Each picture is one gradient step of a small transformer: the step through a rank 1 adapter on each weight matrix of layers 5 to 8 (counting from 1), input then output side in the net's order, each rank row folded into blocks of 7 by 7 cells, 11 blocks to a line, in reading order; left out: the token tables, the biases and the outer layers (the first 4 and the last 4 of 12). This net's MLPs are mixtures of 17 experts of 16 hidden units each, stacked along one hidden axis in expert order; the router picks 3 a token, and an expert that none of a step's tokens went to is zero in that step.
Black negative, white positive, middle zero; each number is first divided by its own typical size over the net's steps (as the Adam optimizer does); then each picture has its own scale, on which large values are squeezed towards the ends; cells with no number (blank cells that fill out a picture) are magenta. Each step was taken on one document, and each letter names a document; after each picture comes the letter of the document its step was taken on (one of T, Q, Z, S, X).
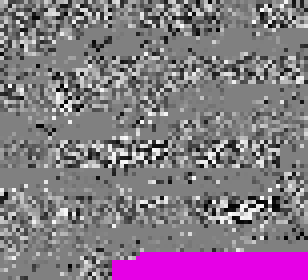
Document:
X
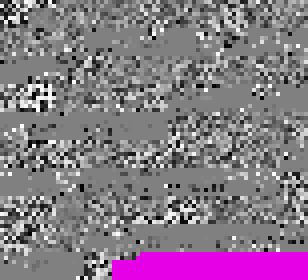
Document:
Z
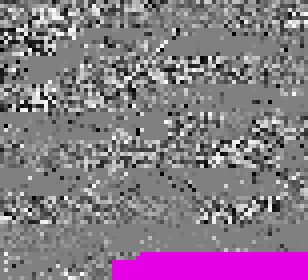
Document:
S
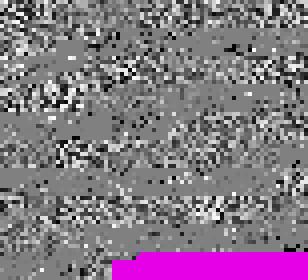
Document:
X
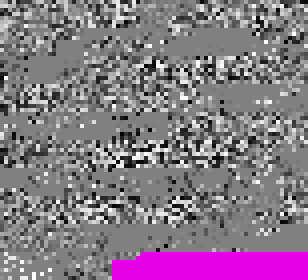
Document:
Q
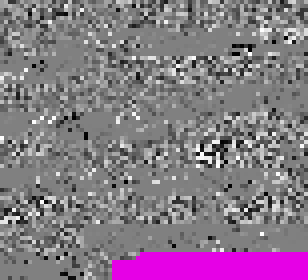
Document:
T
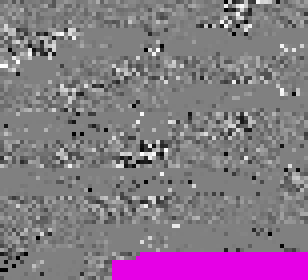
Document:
S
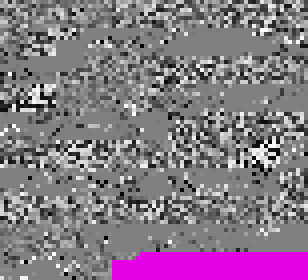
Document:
Q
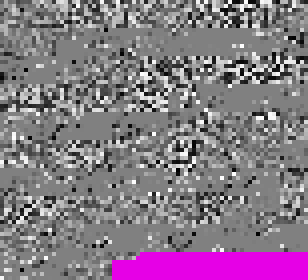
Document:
Q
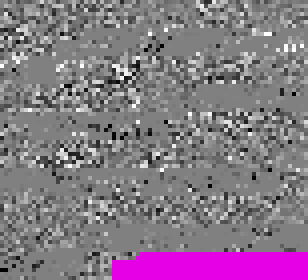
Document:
S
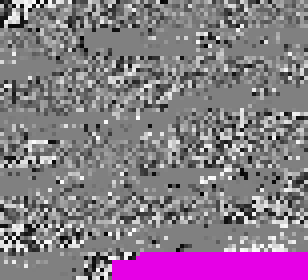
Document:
Z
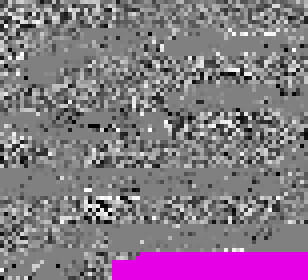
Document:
S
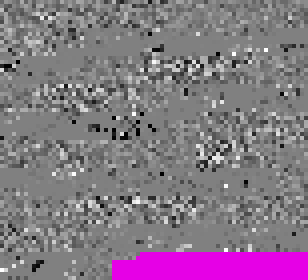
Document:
S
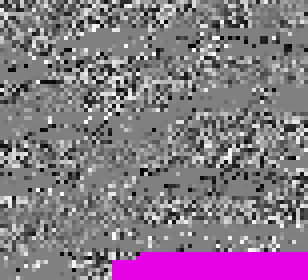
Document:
Z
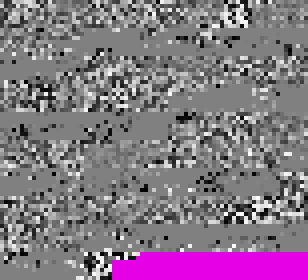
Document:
Z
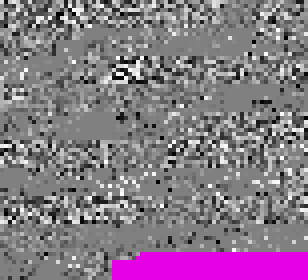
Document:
T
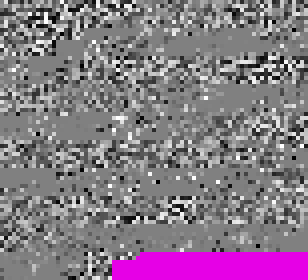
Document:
T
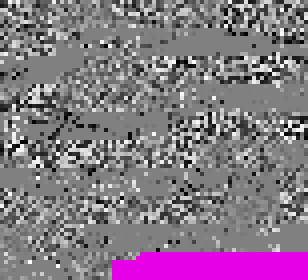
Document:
Q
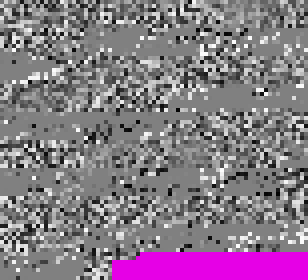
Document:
Z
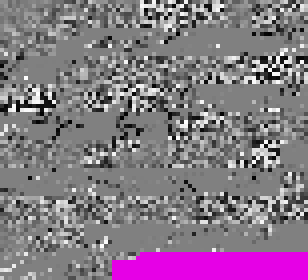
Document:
Q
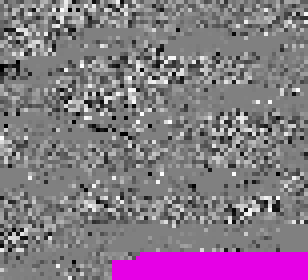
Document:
S
